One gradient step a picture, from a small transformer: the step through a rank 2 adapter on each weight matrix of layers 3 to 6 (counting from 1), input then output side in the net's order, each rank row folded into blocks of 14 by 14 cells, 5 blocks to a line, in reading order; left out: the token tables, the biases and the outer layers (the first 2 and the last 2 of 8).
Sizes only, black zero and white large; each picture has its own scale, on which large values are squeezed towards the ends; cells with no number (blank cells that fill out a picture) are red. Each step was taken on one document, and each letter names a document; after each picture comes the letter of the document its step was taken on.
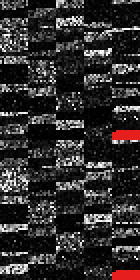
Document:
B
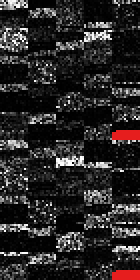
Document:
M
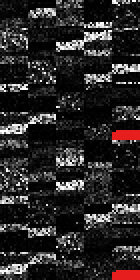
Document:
M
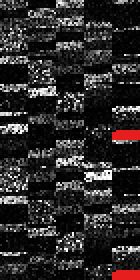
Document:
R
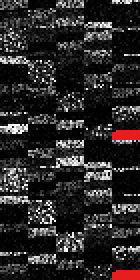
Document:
R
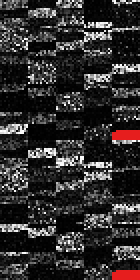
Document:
M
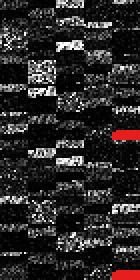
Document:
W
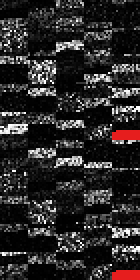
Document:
W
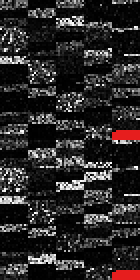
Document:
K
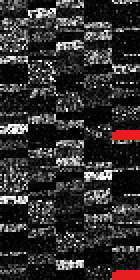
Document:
R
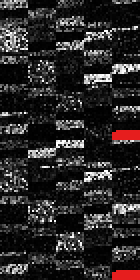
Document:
B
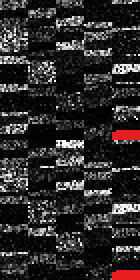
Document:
B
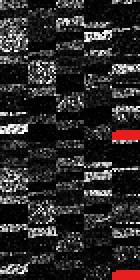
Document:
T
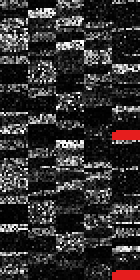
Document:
B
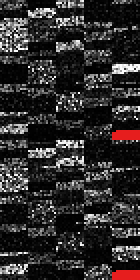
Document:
B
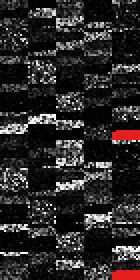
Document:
M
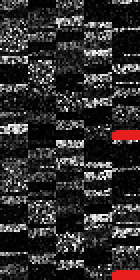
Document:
R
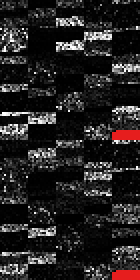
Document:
K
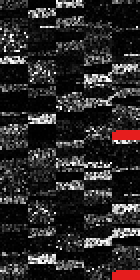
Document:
K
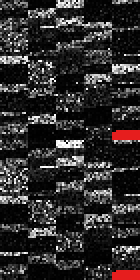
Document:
R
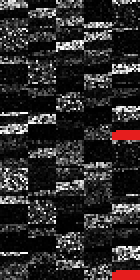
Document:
M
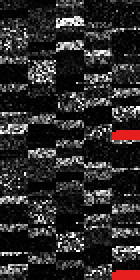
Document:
W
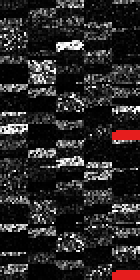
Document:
W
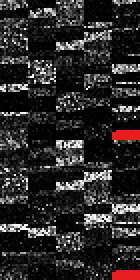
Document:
M
